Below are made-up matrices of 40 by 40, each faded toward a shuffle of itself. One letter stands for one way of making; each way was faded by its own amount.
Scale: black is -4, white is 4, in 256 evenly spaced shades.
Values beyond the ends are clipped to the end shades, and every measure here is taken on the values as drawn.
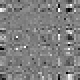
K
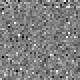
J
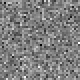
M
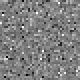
J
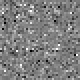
J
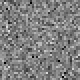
M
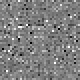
J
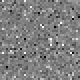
J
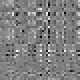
K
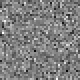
M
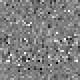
J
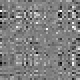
K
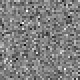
M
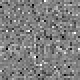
J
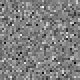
J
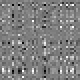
K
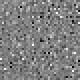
J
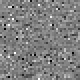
J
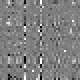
K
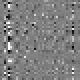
K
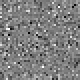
J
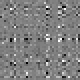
K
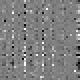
K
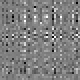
K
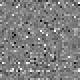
J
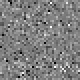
J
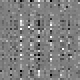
K
